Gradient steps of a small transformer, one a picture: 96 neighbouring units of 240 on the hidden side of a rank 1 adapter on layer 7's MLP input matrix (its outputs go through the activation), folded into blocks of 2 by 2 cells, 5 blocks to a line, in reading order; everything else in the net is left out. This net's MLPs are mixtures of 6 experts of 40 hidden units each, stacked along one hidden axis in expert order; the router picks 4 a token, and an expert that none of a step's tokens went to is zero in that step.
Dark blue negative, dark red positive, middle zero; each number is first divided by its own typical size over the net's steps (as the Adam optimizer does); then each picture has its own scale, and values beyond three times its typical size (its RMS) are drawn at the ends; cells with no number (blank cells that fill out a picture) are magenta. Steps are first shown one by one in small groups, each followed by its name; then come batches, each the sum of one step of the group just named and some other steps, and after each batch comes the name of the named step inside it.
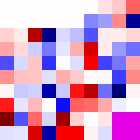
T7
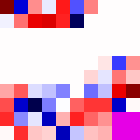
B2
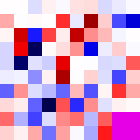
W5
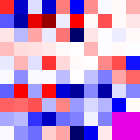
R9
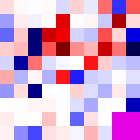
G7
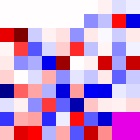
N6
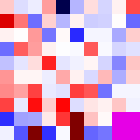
T7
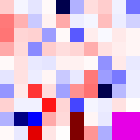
N6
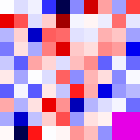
G7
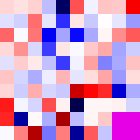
T7
